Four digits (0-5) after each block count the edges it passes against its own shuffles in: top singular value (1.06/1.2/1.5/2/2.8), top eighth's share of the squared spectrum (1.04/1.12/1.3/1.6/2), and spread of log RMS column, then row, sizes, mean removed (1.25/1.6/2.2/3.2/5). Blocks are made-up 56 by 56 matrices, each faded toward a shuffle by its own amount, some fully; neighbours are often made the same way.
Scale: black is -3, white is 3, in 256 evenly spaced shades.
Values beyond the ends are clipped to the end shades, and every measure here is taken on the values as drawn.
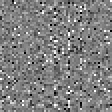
3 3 2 0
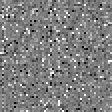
2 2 1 0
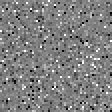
0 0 0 0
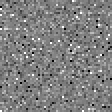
0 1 0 0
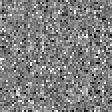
2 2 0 1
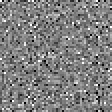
3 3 1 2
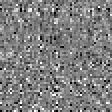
4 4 2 2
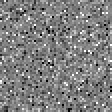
1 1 0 0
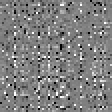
4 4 3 2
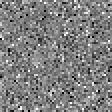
2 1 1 0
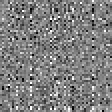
4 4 3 2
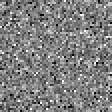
1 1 0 0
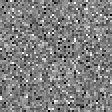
1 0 0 0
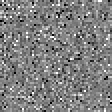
2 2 1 0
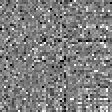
3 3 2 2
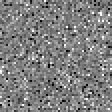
0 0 0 0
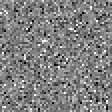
2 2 1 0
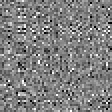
4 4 2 2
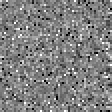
2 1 0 0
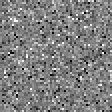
2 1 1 0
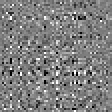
4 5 3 3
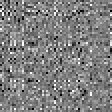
4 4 3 2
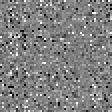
2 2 2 2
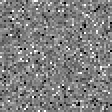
0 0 0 0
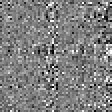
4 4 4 3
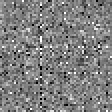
3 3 2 2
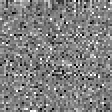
3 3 1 2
